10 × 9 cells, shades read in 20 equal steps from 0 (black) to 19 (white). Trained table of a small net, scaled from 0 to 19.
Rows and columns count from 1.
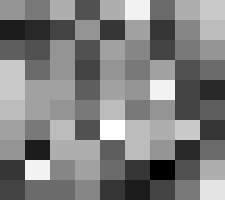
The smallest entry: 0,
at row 9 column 7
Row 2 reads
2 3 5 11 4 12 4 10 14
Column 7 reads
8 4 5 12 18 11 13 11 0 5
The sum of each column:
96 87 108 85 104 103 87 81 100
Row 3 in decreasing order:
12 11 11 10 9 7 6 6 5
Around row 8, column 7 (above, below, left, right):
13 0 14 3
